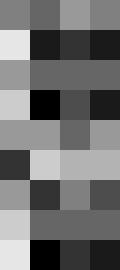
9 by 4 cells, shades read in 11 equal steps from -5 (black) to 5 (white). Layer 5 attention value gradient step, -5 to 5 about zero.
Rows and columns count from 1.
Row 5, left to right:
1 1 -1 1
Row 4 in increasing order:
-5 -4 -2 3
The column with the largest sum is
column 1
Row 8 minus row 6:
6 -4 -3 -3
